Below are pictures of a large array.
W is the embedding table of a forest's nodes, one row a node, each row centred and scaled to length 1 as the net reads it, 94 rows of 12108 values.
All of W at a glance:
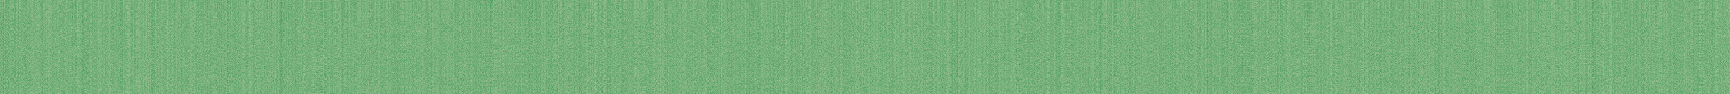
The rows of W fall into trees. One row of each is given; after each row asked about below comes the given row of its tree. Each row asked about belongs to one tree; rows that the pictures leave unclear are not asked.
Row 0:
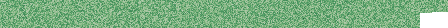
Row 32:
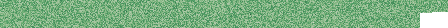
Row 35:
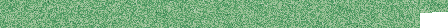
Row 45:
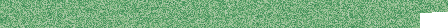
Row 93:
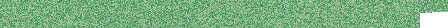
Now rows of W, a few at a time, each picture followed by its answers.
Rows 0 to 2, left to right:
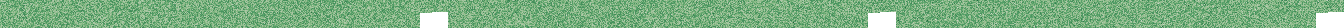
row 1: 93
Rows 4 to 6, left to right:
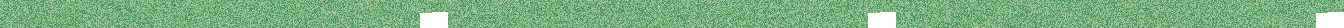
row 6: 0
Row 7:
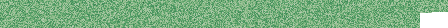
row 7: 0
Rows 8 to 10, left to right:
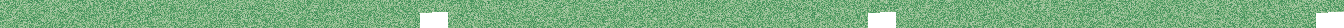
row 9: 32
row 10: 93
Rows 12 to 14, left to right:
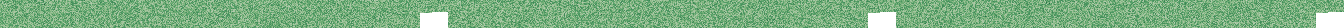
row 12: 0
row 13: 0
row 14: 35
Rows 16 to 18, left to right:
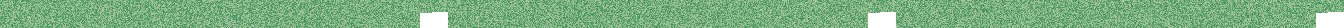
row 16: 0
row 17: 0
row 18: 45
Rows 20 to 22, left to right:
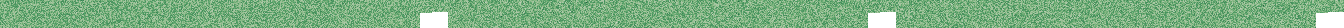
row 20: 0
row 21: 32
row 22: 0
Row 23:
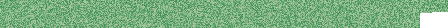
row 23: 35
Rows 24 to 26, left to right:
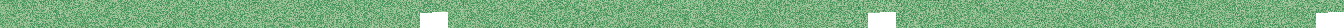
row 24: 32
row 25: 0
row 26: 45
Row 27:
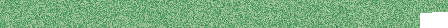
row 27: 35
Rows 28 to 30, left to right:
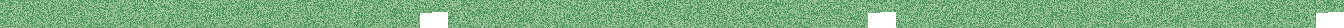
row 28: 45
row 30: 35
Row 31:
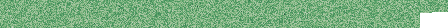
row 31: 35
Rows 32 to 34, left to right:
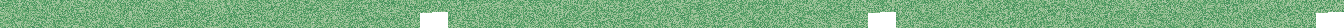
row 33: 0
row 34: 0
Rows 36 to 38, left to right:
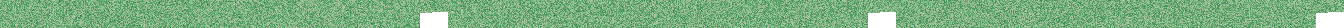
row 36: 93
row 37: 0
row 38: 45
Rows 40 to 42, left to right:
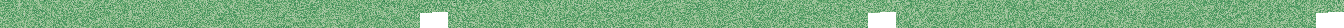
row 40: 32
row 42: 0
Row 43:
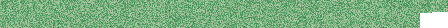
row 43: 32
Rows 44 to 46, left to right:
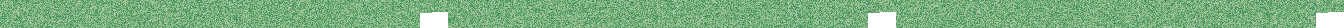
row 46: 35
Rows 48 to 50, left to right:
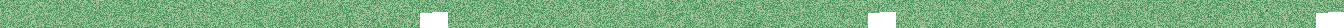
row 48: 35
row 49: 45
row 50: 32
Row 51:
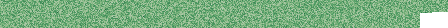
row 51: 32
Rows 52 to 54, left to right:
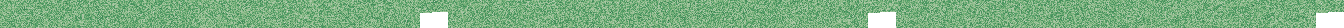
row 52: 93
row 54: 35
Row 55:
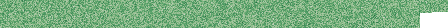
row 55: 45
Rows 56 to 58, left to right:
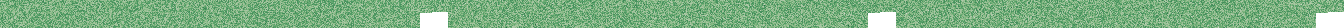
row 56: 0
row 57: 32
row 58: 45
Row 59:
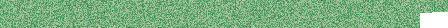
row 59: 93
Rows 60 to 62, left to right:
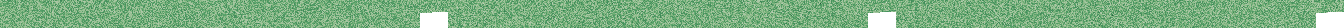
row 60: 32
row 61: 93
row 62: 0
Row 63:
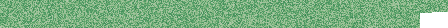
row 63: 45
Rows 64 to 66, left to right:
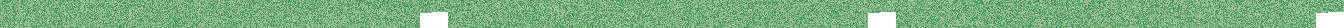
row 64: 32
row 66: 93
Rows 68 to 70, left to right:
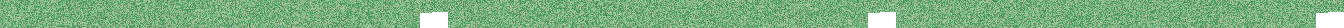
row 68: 93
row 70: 32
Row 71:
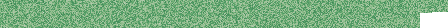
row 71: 0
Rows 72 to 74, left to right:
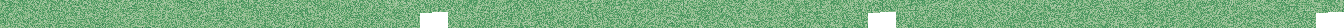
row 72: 45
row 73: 93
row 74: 0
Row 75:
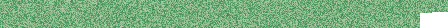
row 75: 0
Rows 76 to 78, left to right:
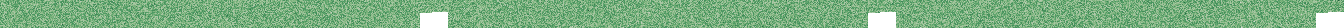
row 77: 35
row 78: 32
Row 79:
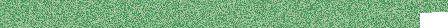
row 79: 32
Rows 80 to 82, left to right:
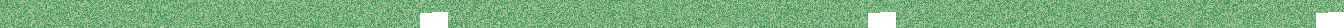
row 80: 35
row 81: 35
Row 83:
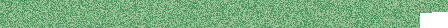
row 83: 45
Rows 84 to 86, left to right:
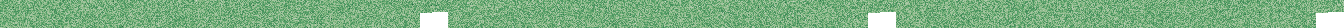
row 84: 32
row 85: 35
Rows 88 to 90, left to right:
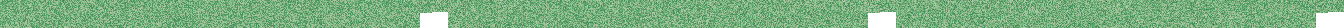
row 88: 32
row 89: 0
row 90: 32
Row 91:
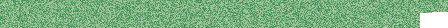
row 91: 0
